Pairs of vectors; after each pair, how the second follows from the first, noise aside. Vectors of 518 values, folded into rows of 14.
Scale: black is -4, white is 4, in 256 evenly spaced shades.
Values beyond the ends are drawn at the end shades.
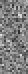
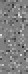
partly zeroed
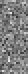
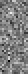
sign-scrambled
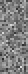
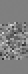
partly zeroed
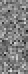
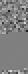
partly zeroed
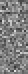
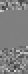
partly zeroed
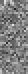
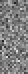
shuffled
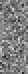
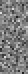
sign-scrambled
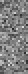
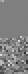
partly zeroed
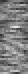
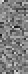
sign-scrambled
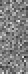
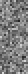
sign-scrambled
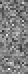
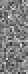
shuffled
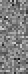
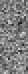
shuffled
